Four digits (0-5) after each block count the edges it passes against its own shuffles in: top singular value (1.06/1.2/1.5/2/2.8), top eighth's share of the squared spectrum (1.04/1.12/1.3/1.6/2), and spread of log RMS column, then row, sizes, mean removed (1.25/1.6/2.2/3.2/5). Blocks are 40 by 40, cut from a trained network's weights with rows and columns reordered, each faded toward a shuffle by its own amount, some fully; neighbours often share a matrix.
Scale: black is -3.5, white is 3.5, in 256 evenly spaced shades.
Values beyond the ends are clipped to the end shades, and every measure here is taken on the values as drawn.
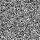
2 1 0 0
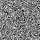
0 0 0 0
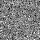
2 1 0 0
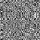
4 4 2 2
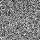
2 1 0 0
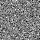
0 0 0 0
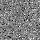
0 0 0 0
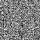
2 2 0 0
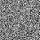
3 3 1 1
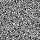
0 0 0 0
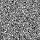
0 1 0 0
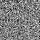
1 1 0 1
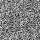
1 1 0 0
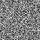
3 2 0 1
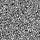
0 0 0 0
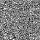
3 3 1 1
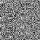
3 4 2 0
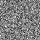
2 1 0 0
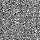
3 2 0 0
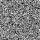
1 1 0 0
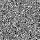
1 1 0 0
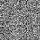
3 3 1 0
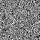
2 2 0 0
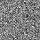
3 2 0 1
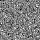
2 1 0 0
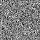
1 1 0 0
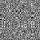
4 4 1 2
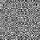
4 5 2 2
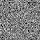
2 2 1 0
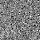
2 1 0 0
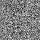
0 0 1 0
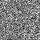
0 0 0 0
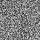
1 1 0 0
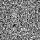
3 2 1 0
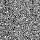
2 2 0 0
